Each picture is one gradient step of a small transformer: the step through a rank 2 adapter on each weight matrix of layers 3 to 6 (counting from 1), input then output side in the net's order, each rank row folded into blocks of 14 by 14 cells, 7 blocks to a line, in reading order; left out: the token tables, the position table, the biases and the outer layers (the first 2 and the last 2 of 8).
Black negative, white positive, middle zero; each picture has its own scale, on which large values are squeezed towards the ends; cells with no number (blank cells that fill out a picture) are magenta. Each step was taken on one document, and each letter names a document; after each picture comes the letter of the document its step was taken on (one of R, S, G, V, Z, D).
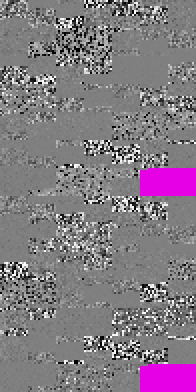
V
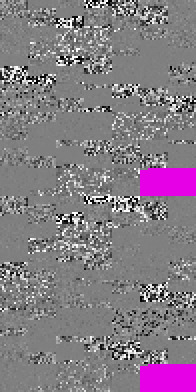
V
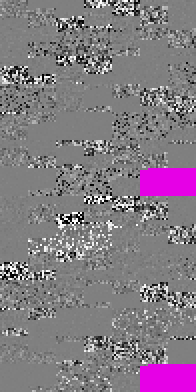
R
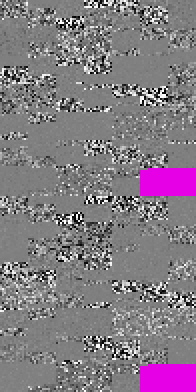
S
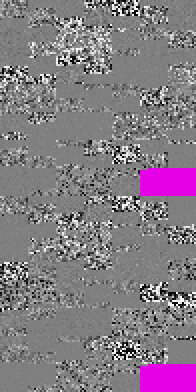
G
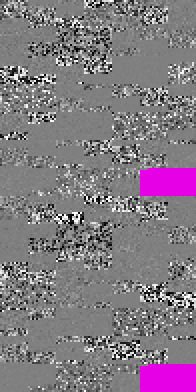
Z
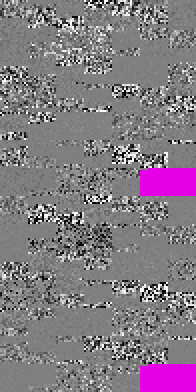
G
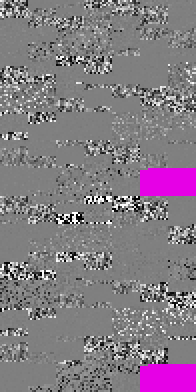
R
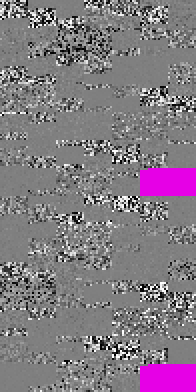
S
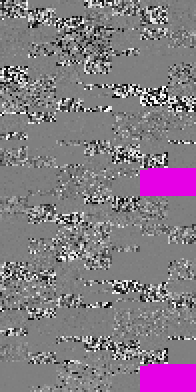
S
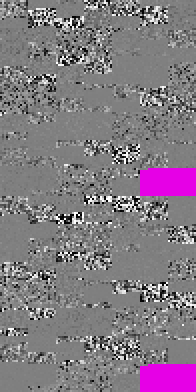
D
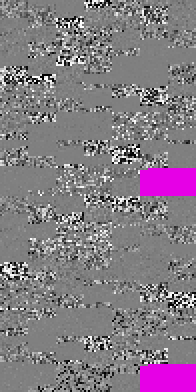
V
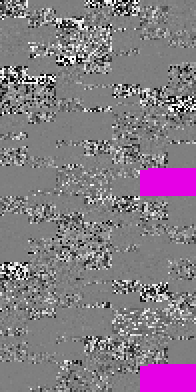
D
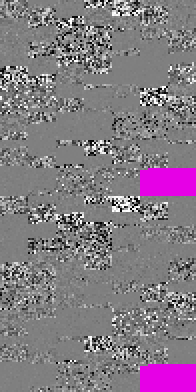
Z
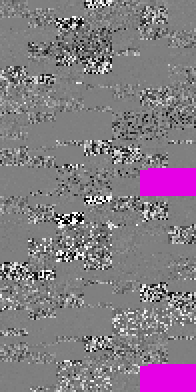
R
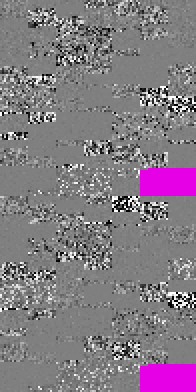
D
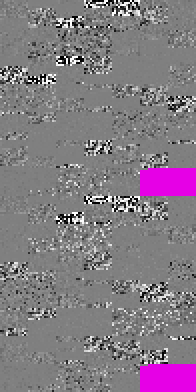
V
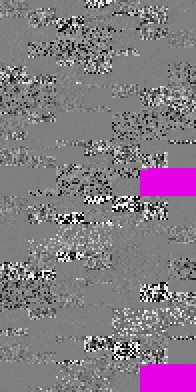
R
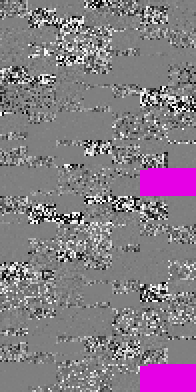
D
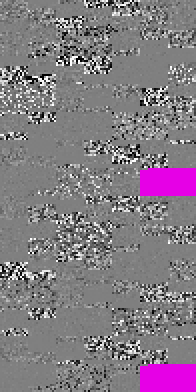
V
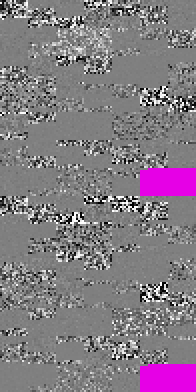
G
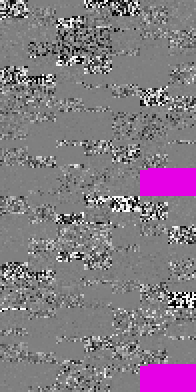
V
